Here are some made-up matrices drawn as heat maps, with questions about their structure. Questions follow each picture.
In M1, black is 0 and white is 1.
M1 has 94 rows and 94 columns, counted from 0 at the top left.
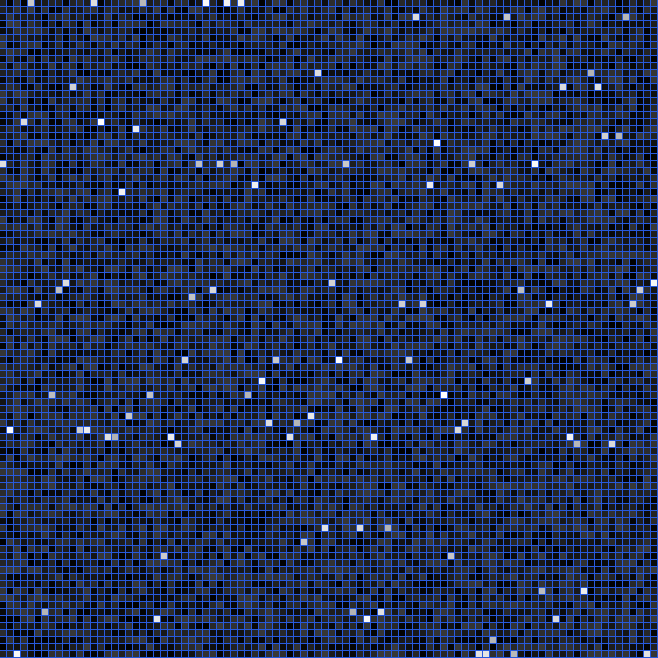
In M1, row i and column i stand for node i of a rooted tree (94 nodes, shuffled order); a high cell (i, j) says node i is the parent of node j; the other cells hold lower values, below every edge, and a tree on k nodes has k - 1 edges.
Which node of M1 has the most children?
23
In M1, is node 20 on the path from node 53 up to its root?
yes
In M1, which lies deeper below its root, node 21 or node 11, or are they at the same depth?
node 11
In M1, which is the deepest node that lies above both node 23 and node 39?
51
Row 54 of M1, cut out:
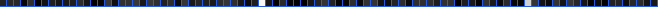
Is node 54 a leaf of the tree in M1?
no
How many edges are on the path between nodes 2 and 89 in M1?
1
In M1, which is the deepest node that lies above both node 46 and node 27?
75
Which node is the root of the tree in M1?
56
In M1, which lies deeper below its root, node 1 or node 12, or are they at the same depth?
the same depth
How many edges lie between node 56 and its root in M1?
0
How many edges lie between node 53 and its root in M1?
29
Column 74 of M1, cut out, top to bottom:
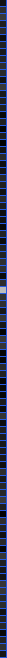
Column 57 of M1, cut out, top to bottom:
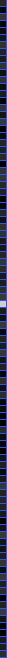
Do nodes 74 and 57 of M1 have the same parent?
no
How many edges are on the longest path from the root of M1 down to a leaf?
31
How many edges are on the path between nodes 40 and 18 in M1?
4
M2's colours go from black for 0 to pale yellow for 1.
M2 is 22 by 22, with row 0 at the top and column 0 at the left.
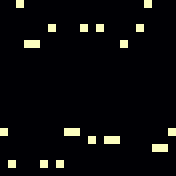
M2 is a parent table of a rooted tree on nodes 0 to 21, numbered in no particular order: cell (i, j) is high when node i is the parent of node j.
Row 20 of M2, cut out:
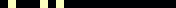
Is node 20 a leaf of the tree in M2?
no
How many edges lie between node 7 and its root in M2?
4
